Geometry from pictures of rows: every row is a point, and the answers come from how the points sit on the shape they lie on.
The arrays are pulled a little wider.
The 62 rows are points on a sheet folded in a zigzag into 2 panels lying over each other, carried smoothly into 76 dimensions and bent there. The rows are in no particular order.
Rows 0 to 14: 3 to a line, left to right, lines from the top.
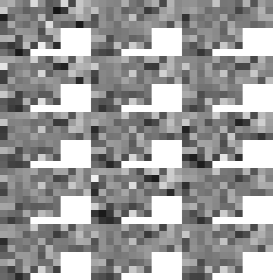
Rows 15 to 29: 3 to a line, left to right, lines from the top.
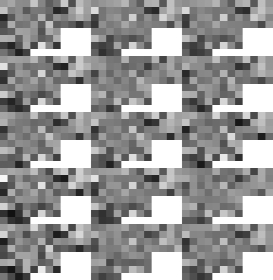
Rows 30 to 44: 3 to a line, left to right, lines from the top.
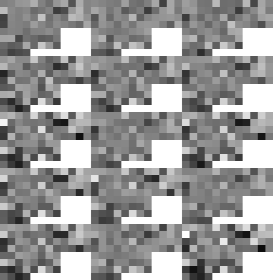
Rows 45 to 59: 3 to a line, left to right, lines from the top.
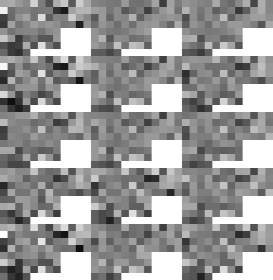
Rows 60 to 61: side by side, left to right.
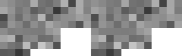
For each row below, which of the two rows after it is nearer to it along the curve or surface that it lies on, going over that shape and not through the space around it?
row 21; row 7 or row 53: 7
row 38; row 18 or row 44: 44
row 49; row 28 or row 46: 46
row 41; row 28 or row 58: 28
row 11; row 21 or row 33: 33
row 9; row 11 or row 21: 11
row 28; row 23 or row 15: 15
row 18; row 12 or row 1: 12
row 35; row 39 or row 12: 12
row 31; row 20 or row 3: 3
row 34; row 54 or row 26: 54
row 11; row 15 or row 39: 15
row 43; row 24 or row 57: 57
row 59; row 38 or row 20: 38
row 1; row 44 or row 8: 44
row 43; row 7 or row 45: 45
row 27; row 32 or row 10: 10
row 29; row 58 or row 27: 27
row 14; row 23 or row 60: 60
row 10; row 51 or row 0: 51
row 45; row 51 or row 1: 1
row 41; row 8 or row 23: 8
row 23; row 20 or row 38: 38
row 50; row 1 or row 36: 36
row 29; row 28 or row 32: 28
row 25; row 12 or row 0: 12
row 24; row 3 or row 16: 16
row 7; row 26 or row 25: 25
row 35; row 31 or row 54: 54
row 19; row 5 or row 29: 5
